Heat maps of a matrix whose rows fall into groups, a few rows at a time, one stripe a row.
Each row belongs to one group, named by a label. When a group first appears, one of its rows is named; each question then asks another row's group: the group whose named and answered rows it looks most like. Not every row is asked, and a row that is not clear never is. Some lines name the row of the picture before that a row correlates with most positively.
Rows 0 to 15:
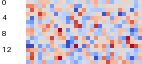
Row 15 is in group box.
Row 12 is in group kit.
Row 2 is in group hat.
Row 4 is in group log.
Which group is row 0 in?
log
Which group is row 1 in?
kit
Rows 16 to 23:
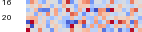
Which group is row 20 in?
kit
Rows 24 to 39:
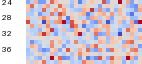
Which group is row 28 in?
log
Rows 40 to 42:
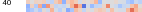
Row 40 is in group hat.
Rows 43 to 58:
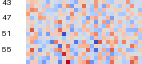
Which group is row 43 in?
kit
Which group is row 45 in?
kit
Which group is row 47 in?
log
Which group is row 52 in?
kit
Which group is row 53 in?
box
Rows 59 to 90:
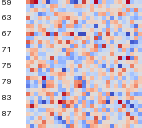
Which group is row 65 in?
hat
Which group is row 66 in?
box
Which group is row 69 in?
hat
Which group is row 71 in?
hat
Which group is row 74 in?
box
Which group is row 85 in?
hat
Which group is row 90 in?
log
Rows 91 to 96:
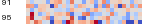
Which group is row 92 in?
box
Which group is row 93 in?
log
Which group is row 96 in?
hat
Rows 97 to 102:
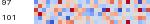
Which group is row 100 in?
kit
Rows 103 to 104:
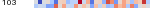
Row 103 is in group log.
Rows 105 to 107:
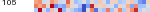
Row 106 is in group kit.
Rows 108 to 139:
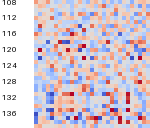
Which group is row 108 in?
box
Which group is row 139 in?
hat
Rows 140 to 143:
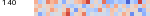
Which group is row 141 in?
box
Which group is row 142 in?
log
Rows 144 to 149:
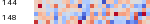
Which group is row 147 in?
box
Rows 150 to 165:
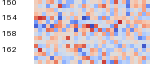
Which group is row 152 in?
box
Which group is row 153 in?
box
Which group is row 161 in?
hat
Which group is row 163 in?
kit
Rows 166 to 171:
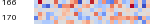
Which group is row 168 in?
log
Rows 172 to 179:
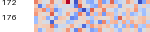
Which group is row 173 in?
log
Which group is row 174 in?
kit
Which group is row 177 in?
kit
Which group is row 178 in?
kit
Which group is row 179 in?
log
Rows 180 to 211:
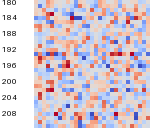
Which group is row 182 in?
kit
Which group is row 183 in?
box
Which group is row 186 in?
kit
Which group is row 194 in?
kit
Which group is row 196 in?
hat
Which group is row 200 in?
box
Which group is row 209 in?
hat
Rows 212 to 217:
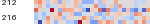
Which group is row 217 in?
log
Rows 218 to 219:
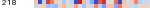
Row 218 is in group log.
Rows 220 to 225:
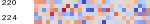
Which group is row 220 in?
kit
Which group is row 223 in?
box
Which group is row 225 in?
hat
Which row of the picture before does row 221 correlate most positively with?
218
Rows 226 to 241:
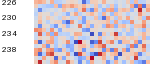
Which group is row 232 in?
log
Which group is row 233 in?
kit
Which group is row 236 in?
log
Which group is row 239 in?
log
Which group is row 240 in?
kit
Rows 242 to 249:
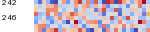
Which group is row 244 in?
log
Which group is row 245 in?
hat
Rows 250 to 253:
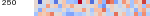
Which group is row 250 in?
log
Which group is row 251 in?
hat
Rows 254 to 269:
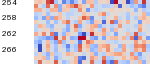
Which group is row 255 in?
hat
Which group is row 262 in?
kit
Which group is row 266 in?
log
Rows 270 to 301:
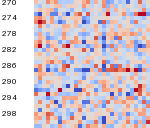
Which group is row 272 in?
box
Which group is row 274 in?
kit
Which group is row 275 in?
kit
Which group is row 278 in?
box
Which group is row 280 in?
hat
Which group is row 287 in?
box
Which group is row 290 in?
log
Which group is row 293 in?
box
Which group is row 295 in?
box
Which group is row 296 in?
hat
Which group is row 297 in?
log
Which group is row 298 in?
box
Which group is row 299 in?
hat
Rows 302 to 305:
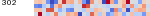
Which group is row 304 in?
box
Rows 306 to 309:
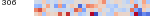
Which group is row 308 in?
hat
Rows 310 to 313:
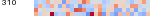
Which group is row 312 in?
hat
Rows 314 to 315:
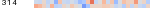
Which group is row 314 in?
kit
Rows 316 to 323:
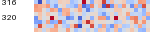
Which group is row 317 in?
box
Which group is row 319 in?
hat
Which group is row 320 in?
box
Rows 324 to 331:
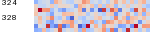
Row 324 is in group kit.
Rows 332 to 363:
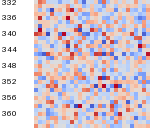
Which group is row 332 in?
kit
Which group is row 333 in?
hat
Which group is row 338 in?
log
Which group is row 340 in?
kit
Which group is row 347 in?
log
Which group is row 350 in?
hat
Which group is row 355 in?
hat
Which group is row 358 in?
log
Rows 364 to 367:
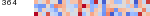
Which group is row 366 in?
log
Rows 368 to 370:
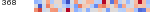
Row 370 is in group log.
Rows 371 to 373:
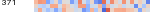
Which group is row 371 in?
kit
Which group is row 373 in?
box
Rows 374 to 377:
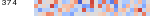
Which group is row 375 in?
kit
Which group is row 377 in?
box
